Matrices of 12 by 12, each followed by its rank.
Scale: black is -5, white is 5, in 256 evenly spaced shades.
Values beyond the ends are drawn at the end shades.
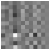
two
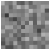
full rank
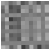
two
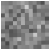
full rank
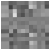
two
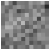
full rank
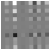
one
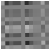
one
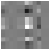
one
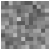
full rank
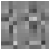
two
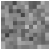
full rank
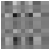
one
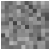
full rank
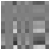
one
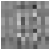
two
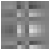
one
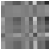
one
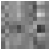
two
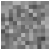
full rank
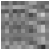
two
